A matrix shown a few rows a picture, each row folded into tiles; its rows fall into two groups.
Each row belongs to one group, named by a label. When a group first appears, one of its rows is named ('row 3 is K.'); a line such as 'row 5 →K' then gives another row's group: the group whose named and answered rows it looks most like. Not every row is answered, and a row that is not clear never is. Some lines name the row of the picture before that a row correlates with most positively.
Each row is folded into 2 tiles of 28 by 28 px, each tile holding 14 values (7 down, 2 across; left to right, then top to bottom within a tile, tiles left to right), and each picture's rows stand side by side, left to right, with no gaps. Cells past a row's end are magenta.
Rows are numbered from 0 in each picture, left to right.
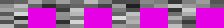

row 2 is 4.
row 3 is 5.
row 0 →5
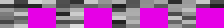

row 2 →4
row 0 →4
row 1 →4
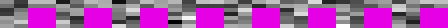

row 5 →5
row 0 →4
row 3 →4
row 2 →5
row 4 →4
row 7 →5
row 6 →5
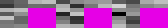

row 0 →4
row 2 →5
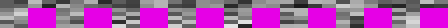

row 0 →4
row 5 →4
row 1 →5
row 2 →4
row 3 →4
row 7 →4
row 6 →5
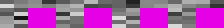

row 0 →5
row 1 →5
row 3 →5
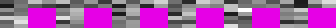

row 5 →4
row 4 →5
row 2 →4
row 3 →4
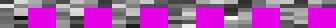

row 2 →5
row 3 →4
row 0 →5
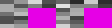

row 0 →5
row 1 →5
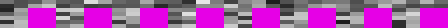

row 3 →4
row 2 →4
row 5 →4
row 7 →4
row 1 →4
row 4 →5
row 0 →4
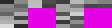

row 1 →5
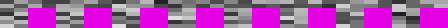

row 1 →5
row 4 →4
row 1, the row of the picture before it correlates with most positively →1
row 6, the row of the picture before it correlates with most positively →1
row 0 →5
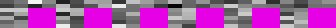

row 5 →4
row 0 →4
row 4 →5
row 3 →4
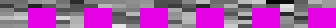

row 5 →5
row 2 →5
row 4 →5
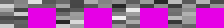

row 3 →4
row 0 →5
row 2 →4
